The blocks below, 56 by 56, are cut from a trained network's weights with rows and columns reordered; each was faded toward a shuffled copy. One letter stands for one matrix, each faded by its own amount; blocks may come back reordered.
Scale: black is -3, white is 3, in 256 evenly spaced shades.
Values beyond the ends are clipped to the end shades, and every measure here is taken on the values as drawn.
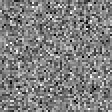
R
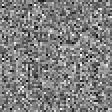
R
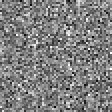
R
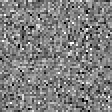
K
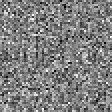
R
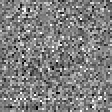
K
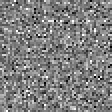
K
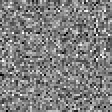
R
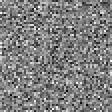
R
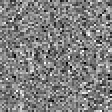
R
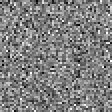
R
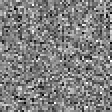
R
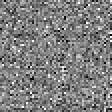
K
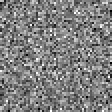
R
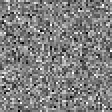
R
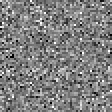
K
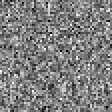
R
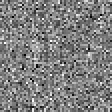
R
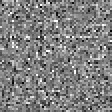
K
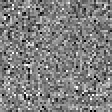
K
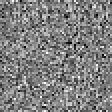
R
